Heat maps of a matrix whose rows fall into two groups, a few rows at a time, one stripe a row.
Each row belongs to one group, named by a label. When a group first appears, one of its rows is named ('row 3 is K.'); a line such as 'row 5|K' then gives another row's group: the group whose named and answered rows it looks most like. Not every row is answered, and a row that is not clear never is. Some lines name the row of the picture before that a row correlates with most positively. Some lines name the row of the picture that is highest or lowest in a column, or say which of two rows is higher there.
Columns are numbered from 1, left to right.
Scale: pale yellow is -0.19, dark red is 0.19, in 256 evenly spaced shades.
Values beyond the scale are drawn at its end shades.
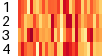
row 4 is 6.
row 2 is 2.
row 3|2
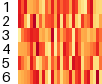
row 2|6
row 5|6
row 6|2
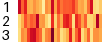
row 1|6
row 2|2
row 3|2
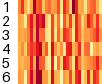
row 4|2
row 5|2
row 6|2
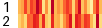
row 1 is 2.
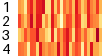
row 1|2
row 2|2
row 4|6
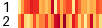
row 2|6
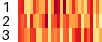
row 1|6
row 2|6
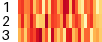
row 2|6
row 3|2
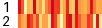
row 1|6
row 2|2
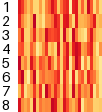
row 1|6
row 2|6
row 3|6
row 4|6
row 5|6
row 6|6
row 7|6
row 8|6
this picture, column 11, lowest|4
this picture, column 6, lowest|1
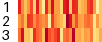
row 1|6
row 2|2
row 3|6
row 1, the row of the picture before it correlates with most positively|1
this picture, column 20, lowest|3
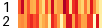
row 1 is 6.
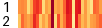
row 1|2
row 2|2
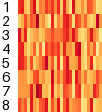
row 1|6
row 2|2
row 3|6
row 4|6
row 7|2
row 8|6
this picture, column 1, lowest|2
